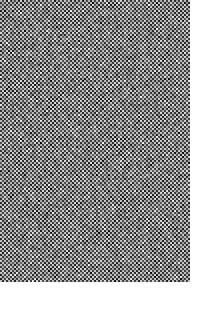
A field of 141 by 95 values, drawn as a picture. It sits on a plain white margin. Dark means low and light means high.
There is no seam. The histogram has two humps. No overall slope runs across the table. Overall the values sit about 50% of the way up the scale. A checkerboard runs through the table.
